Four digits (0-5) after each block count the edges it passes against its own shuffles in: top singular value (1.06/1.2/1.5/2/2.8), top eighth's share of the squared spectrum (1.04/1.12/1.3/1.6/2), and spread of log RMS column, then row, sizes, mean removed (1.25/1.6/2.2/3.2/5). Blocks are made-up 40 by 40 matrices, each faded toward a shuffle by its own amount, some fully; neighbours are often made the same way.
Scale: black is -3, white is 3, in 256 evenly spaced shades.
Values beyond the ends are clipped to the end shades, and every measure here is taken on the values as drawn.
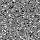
2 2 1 0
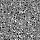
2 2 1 0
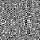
3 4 2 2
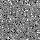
0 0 0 0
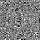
3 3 2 1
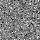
2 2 0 0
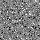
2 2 0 0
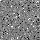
2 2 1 0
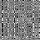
4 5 3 2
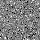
1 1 0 0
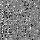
3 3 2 0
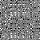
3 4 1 2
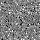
2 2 0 0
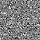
2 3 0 1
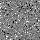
0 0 0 0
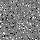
0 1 0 0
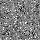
1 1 0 0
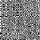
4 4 2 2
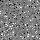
0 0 0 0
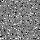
1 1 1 1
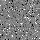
0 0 0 0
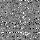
2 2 1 2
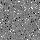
0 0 0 0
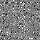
1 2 1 1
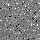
0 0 0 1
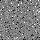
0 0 0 1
